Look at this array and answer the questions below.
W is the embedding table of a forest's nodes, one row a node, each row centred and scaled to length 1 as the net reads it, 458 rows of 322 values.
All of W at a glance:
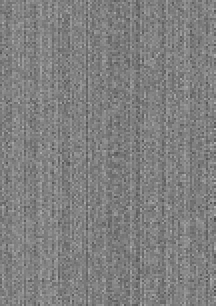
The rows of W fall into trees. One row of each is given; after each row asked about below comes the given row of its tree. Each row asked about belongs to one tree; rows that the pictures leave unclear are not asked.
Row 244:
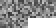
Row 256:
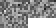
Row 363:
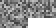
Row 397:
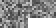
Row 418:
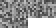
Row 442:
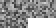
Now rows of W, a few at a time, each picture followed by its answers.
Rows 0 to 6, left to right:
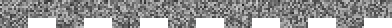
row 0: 418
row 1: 244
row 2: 442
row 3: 442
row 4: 363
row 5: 397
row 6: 418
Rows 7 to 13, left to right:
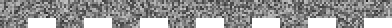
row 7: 442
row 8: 244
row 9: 244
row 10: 442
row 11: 256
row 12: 244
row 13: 418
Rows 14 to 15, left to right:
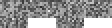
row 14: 442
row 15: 418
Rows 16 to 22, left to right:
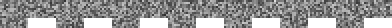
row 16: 442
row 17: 442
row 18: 442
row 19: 256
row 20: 397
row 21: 418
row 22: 244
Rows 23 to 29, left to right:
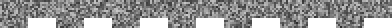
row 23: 397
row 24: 244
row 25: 244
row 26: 256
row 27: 442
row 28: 363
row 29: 363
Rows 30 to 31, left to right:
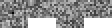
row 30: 397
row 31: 418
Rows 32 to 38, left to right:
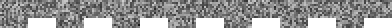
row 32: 363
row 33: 244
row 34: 418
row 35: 397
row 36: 244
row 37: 418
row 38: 442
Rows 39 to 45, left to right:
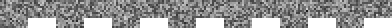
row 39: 244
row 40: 397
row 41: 244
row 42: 363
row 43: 442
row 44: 418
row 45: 244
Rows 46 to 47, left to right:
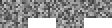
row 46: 363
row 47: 397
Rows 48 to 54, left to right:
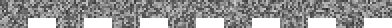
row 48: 256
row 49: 397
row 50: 397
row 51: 442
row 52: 244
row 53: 397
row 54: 442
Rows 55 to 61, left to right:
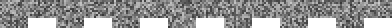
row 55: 418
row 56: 418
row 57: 442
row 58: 244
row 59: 418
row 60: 418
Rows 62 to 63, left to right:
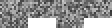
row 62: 418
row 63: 244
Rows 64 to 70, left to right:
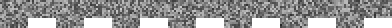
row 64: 442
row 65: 244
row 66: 418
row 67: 442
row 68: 442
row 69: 244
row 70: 244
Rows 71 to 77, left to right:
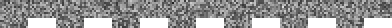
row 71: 442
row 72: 363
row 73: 442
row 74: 418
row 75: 397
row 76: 418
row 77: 363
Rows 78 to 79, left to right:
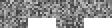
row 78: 418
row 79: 442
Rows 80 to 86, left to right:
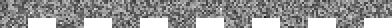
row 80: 256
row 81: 244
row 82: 244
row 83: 418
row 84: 397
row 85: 397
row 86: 244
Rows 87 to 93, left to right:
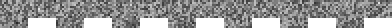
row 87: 363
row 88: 442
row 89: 442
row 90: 442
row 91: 397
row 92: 397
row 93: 418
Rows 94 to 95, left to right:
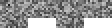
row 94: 442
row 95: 442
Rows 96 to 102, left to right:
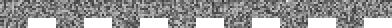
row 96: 442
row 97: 244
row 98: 442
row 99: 363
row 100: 442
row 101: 418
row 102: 418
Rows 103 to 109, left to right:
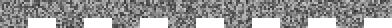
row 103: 397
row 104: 442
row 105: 244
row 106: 256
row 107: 363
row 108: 418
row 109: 418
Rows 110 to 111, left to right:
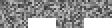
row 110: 256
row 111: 442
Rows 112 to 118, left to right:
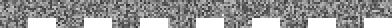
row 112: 442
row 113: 418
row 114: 442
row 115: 418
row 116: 244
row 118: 397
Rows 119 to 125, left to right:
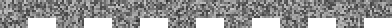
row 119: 244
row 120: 363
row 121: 363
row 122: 418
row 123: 244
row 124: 363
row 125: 397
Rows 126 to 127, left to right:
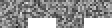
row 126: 397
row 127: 418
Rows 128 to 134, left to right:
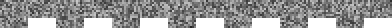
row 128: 418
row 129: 363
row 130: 418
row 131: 363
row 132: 244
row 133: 363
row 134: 363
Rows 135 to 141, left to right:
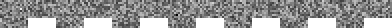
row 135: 418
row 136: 244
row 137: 442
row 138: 442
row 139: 363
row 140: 244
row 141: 442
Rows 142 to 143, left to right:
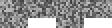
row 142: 244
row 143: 397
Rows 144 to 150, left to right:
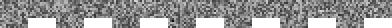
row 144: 442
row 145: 244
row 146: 442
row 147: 418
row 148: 418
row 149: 363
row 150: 397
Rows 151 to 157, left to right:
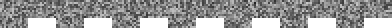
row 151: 442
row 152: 256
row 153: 244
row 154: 244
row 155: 244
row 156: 397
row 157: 363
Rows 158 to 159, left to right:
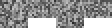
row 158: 363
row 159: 418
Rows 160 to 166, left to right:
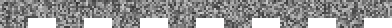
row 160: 363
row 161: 397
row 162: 256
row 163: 363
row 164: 244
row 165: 363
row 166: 418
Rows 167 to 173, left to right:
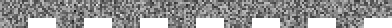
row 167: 397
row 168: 363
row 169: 397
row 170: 256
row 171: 442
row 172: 397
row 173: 244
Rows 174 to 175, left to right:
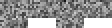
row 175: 442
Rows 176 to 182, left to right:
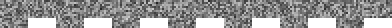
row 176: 418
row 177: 256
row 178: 244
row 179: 442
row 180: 418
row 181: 256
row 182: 442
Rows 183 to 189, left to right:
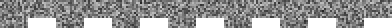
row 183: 397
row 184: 442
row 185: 442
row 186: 418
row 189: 418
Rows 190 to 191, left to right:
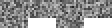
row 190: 397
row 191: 442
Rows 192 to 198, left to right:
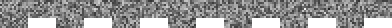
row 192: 418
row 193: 244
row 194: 256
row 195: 363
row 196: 442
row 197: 397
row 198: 418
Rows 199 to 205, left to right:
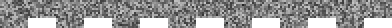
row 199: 244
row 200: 418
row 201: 442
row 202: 418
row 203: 256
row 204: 244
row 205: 363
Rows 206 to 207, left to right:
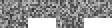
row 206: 418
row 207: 442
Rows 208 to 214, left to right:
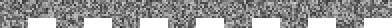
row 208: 397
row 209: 363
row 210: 397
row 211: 442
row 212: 397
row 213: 418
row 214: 244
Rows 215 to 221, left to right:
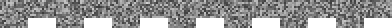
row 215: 244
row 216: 244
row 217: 418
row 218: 418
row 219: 256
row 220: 442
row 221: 397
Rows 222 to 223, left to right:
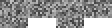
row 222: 418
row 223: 418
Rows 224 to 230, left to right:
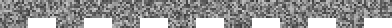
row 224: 244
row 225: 244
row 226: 397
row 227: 397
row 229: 442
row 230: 363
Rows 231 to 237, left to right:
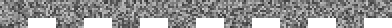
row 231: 244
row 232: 244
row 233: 442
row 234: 244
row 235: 418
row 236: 442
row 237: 397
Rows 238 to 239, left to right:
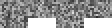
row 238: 363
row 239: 397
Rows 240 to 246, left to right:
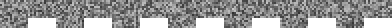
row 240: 418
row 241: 363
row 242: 397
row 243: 244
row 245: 418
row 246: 442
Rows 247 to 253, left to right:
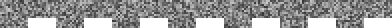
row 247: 244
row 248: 418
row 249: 442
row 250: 442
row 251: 244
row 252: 397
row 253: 442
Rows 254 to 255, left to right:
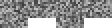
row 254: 244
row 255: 397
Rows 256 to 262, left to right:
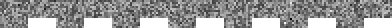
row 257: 418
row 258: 418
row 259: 418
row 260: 397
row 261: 244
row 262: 244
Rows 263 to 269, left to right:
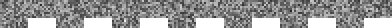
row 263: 442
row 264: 244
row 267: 418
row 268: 256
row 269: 244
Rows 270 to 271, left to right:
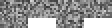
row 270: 256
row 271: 363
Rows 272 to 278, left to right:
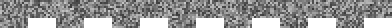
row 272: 397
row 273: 244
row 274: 418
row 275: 418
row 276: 244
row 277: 442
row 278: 418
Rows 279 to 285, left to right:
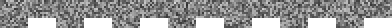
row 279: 418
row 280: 397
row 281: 363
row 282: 418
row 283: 244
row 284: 397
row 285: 244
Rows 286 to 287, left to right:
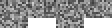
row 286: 363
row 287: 397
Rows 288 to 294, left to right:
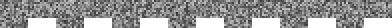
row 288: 442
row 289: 418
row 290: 397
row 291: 418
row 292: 397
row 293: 418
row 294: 442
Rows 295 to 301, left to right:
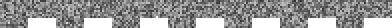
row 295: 442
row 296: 363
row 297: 418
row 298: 442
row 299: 397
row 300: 244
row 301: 442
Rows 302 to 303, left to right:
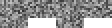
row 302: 244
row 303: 442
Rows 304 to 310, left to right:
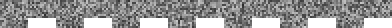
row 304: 442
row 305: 442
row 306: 442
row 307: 397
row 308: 418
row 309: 244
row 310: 244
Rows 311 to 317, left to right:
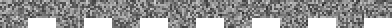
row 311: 244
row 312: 397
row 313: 244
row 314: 397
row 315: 244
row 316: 418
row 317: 418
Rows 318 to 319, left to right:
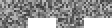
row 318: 244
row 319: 418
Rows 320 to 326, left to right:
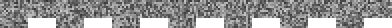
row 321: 244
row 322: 397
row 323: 418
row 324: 397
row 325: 418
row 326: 442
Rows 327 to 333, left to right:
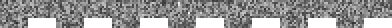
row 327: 363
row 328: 442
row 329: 442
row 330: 442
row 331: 442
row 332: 397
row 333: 363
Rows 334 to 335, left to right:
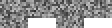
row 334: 363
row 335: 363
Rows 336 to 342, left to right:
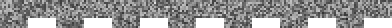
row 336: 244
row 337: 442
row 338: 363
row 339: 363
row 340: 418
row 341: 244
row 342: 418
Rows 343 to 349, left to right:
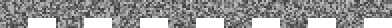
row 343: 442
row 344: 397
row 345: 256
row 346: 442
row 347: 244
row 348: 442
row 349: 244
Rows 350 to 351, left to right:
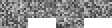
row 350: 363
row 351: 244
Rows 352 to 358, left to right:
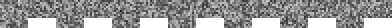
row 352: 442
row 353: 418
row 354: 363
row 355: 397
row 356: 244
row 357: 363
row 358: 442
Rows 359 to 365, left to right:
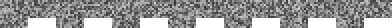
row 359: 244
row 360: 442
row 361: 418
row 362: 363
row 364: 363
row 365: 397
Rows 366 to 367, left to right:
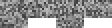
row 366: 244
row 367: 418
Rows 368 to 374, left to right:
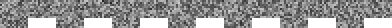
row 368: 418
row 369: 244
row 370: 363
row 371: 244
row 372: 244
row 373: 418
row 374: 397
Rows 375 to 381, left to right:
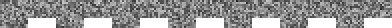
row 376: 244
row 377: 244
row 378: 418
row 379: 256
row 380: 442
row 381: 256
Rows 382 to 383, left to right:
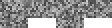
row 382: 363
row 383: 397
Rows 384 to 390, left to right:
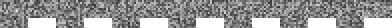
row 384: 397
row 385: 397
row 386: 442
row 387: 418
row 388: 418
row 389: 442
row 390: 442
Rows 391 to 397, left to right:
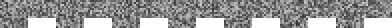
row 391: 418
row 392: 397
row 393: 397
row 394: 363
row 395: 442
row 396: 244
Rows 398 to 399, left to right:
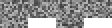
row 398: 397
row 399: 442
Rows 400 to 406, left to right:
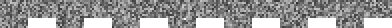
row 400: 418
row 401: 363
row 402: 244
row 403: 363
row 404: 256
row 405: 244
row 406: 442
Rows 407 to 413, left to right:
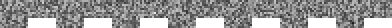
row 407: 363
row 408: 363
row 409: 442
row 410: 244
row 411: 418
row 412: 418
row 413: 363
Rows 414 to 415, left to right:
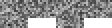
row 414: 244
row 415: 397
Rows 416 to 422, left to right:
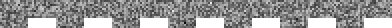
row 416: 363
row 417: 418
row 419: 418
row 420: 244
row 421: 397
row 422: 397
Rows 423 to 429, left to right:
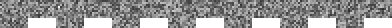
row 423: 418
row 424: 418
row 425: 256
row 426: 244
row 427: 397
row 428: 418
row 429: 397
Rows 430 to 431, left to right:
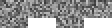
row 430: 418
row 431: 397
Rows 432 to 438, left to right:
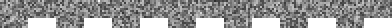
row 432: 244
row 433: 363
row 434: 397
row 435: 442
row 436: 397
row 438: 363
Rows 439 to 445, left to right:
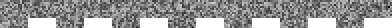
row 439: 397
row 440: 363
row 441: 442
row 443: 442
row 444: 397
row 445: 244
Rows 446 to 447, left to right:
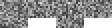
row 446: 244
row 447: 418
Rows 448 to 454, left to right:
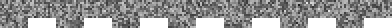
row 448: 363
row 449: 442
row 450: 442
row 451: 244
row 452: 244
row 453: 256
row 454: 244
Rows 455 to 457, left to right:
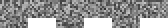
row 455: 442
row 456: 442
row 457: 397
